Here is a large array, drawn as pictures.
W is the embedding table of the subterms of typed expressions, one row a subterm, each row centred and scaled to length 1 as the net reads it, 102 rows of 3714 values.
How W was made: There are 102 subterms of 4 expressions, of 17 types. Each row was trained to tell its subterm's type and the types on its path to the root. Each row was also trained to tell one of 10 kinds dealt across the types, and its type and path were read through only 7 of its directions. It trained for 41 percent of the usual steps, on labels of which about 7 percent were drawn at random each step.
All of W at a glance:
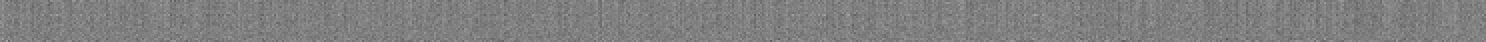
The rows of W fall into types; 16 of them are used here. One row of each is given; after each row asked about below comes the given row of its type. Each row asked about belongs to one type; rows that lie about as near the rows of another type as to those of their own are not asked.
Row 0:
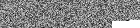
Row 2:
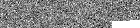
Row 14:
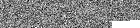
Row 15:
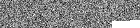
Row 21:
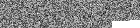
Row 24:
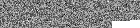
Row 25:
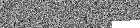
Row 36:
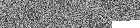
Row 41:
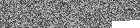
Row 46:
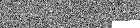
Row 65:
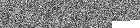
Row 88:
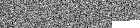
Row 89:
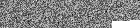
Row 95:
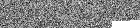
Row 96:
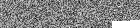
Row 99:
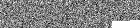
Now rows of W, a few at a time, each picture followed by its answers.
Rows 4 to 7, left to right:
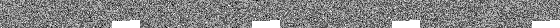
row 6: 2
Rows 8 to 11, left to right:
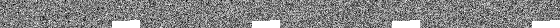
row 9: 14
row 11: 46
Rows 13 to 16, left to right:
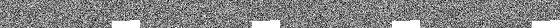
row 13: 36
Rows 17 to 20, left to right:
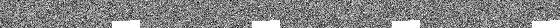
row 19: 95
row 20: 2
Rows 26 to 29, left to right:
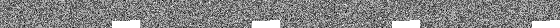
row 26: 65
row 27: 99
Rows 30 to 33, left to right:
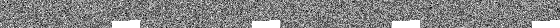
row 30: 14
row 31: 89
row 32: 46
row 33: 24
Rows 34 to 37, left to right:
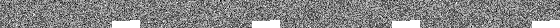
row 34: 15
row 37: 2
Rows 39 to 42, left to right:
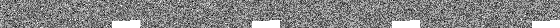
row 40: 46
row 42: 65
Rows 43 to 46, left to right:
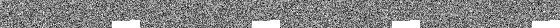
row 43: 36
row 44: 89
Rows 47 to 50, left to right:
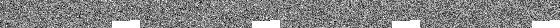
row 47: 41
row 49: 24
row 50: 89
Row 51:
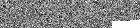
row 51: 14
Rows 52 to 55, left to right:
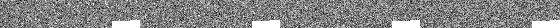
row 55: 2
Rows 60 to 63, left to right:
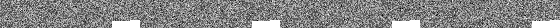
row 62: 2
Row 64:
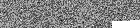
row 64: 96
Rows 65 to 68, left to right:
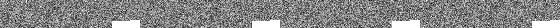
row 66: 96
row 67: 95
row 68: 65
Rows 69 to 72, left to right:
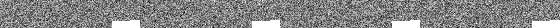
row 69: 36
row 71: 24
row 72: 89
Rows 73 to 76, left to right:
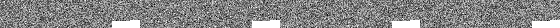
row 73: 15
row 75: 96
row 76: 65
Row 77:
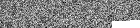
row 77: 15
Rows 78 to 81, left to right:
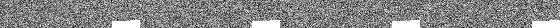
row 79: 46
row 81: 0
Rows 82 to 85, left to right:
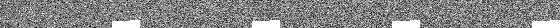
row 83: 46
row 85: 99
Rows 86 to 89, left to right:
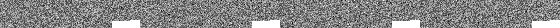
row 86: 96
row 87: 21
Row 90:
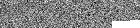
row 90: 15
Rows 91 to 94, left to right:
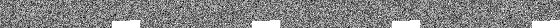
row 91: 99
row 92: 89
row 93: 99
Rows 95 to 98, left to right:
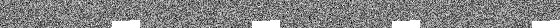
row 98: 96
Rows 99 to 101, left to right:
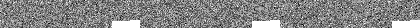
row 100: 15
